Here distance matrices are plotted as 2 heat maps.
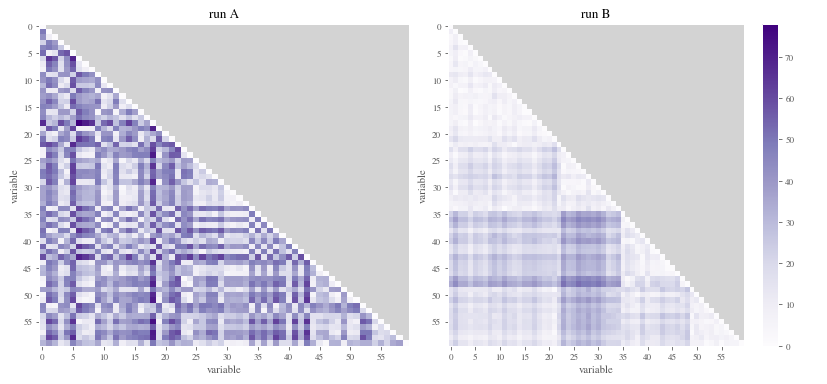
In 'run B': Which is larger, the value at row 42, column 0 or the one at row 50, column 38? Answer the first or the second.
the first
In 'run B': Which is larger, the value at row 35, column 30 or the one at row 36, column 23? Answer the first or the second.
the second
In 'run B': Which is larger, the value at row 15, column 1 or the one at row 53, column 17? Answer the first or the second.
the second
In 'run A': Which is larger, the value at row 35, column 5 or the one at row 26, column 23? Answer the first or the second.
the first
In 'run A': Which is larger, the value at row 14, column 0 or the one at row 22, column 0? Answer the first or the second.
the second
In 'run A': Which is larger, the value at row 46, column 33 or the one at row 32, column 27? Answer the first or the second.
the second
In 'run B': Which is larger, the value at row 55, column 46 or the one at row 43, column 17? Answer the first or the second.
the second
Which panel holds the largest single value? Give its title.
run A
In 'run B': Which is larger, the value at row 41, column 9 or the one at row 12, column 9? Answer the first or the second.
the first
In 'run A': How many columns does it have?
60
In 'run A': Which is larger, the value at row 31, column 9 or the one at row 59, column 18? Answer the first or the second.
the second
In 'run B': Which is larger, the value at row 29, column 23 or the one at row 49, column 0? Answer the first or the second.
the second
